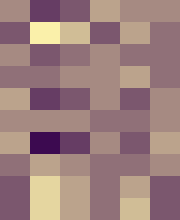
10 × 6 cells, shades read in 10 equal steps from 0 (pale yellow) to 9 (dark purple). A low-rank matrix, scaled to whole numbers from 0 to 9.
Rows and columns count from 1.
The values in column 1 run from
3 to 6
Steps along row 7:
up down down up down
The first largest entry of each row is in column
2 1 2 1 2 4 2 1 1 1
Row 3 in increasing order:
4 4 5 5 5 6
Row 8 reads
5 3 4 5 5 4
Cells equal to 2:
2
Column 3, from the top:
6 2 5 4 6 4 7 4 3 3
